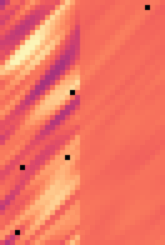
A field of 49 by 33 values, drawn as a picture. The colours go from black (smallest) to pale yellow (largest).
Average level on the scale: 70%. Slope: none. Lone odd cells: 5, each lower than its neighbours. Mirror symmetry: none. Seam: vertical, 50% of the way across, the right part calmer. Grain: diagonal, up to the right.
